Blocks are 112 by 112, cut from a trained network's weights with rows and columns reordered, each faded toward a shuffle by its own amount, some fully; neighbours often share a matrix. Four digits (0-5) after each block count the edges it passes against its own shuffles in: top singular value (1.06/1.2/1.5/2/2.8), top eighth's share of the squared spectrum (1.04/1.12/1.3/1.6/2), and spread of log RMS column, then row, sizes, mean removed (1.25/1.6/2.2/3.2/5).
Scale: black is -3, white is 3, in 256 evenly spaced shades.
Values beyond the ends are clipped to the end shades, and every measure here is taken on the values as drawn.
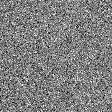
1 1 0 0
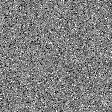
1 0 0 0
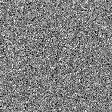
2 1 0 0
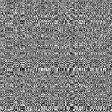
5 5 3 4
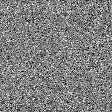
2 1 0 0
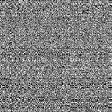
4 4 2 3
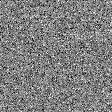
1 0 0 0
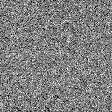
2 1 0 0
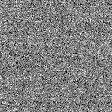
3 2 0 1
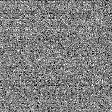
3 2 0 1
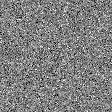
0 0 0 0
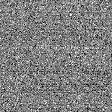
3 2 1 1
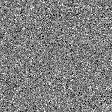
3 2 0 1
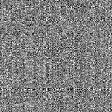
4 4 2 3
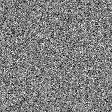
1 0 0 0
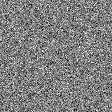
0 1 0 0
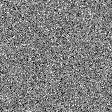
0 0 0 0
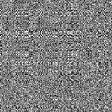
4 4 3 3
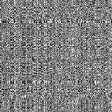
5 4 3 3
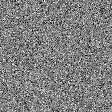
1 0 0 0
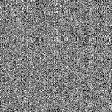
4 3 2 2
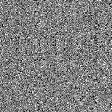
3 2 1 1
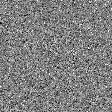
2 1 0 0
